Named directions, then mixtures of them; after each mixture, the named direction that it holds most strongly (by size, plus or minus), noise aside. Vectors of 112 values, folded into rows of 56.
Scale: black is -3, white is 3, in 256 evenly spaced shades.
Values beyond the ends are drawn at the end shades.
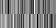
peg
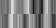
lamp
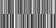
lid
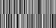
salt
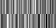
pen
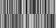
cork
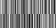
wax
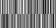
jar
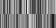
cork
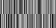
salt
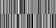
salt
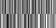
pen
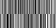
pen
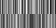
cork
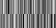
lid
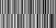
peg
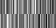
pen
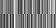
lid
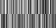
jar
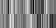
lamp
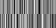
salt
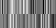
jar
